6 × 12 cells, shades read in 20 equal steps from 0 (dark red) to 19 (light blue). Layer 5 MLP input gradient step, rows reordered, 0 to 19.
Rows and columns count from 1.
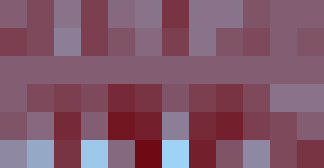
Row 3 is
8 8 8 8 8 8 8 8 8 8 8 8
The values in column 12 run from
4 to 10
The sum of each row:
95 86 96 74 65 108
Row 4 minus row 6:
-4 -9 1 -12 -6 4 -12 3 -3 -6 4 6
